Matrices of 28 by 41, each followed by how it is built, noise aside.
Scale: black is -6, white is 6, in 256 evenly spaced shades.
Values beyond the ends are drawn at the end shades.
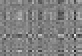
low rank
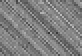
Toeplitz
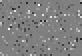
sparse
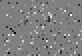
sparse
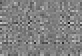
low rank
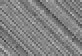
Toeplitz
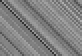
Toeplitz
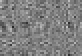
low rank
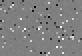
sparse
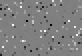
sparse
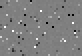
sparse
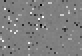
sparse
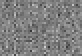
low rank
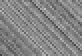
Toeplitz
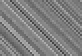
Toeplitz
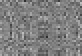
low rank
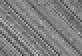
Toeplitz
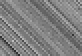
Toeplitz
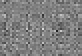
low rank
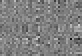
low rank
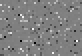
sparse
